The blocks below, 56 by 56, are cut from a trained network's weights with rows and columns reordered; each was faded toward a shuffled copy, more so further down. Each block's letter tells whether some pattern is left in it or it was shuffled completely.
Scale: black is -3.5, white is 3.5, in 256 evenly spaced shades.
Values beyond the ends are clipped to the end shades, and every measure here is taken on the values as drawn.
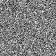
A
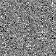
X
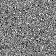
A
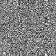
X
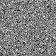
A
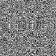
X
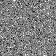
A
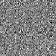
X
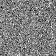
A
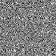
X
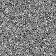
A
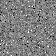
A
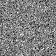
A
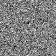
A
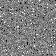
A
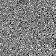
X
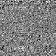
X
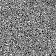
A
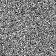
A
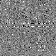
X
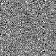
X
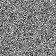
A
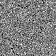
A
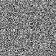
X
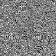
X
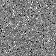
A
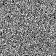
A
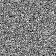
A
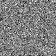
A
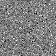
A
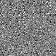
X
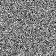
A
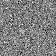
A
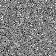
A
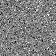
A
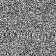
X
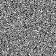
A
